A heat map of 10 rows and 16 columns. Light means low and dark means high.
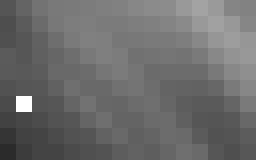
Roughest part: middle left. Histogram: skewed, a long tail of low values. Ninth with the highest average: bottom left. Lone odd cells: 1, lower than its neighbours. Slope: up to the bottom left. Mirror symmetry: none.
